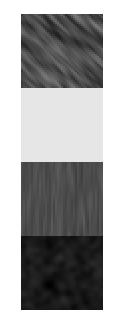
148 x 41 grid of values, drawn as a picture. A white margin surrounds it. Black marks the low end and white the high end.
The table splits into 4 rows of 1 panel. Panel 1,1: low, slanting down to the right. Panel 2,1: very high, flat. Panel 3,1: low, streaked downward, faint in contrast. Panel 4,1: very low, blotchy, faint in contrast.
